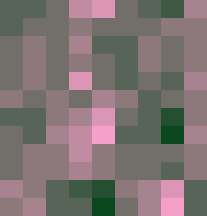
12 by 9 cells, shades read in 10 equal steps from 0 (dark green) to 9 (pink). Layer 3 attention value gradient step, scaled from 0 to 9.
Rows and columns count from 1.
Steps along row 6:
down up down up down down up up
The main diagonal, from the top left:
3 4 4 5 4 5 3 0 5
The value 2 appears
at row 1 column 8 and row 11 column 4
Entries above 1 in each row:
9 9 9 9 9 9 8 8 9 9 8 8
